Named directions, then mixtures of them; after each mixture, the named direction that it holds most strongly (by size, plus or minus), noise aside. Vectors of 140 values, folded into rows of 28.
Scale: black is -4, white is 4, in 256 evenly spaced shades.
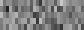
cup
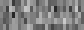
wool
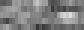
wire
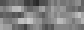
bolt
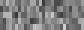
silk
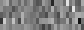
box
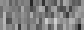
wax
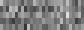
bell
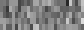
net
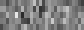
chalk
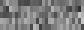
net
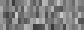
silk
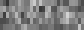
chalk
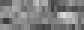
wire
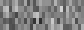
cup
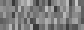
net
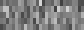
chalk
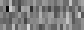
wool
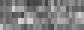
bolt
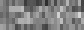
bolt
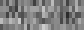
bell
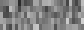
net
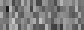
cup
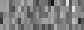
box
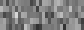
silk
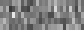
wool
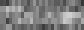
wire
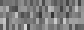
bell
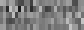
bell
